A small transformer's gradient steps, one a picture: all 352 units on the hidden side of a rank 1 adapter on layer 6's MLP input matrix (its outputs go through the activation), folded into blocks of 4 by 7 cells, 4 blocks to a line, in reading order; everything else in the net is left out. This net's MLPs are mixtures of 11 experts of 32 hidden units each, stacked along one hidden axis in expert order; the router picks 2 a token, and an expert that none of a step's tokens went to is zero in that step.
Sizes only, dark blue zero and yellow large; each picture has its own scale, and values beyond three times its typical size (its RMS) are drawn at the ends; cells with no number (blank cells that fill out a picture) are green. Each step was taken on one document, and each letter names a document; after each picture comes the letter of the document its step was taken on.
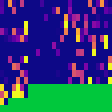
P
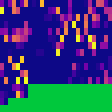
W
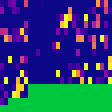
P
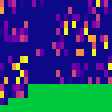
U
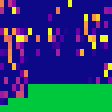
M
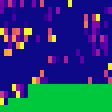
M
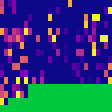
M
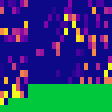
P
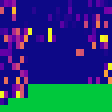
M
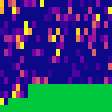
W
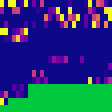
W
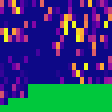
W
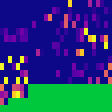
U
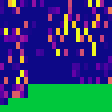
P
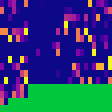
P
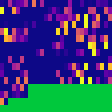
W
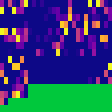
W
